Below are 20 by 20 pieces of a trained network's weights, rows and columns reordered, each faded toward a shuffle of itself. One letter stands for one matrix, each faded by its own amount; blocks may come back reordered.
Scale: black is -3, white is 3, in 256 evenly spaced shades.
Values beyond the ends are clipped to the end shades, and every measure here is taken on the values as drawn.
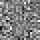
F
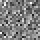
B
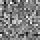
F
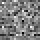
B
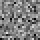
B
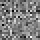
B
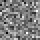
F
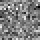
F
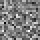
B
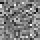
F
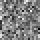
F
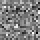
F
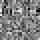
B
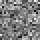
B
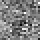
B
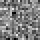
F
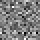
B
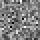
F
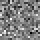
F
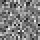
F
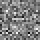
B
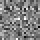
B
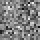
F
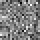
F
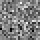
F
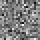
F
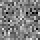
F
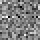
B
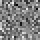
F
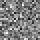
B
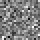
F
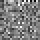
B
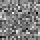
F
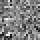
F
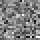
B
